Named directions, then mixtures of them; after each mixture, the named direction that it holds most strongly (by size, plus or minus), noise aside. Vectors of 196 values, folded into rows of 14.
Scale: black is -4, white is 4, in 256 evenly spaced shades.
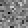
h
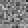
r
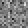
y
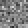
h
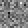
y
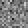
y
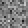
y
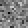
h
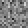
y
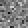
h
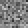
r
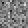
y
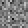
y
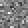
h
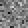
h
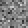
h
